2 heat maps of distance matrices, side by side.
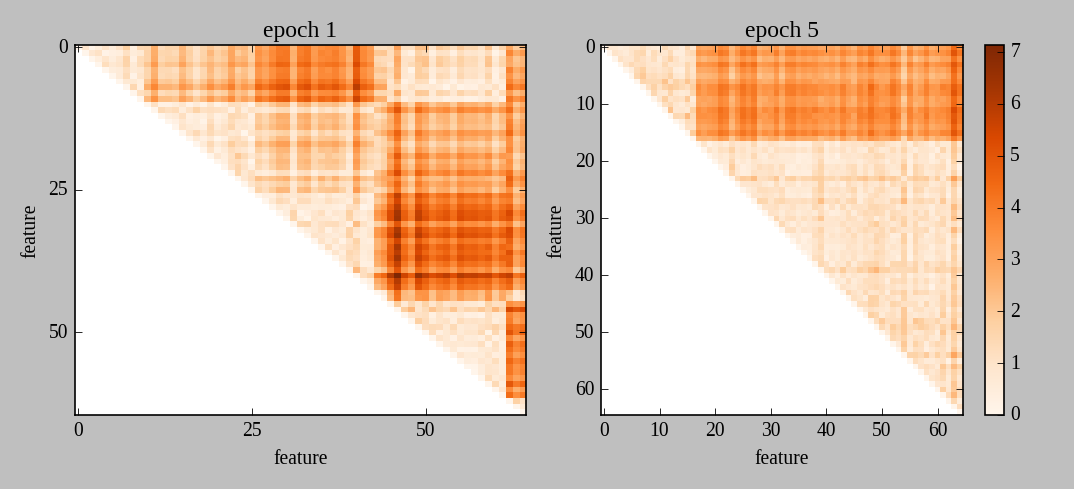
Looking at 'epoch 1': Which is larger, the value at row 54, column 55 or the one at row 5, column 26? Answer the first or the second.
the second
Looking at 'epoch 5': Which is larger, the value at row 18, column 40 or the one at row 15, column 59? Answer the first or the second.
the second
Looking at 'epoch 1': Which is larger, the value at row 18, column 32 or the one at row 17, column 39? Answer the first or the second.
the first
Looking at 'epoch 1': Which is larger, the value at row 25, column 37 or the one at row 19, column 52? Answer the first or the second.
the second
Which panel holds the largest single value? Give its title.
epoch 1
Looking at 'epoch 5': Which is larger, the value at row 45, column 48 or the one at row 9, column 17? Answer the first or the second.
the second
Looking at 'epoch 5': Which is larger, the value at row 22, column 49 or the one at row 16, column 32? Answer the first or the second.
the second
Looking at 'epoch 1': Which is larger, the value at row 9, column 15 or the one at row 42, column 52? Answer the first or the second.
the second
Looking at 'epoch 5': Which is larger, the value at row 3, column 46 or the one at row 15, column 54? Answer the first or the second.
the first
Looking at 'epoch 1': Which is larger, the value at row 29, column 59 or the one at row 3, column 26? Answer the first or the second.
the first
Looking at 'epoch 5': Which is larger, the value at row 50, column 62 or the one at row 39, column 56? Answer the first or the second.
the second
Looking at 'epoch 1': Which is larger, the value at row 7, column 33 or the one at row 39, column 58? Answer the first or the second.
the first
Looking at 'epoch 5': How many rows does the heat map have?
65
